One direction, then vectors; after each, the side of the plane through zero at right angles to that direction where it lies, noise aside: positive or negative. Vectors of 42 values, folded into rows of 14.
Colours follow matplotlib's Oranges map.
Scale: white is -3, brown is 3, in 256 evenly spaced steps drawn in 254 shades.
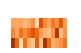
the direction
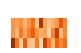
positive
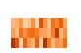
positive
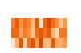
negative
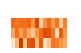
negative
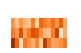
positive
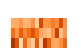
positive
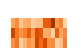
positive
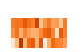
negative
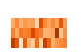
positive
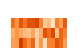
negative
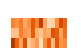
positive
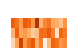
negative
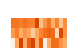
negative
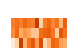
negative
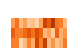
positive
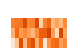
negative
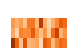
positive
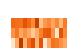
negative
